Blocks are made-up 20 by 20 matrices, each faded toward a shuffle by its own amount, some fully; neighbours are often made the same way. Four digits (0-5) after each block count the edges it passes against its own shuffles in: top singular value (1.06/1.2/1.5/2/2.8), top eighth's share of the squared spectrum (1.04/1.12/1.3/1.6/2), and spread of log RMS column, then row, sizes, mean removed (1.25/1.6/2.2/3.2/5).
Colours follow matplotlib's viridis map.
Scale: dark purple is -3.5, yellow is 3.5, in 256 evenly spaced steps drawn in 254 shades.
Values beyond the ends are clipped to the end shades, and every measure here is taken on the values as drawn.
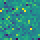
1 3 0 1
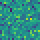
0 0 0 1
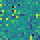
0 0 1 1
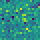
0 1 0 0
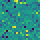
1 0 0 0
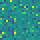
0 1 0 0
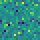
0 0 0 1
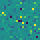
1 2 0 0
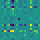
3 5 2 2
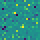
1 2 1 0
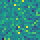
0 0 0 0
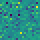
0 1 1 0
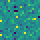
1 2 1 0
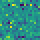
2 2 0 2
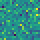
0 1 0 0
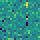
2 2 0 0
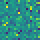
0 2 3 0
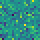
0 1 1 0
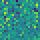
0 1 1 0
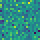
0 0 1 0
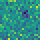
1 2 0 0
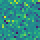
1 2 0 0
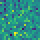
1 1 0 0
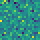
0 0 0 1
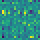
3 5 1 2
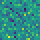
1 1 0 0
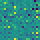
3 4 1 1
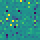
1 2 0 0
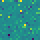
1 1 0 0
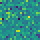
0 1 0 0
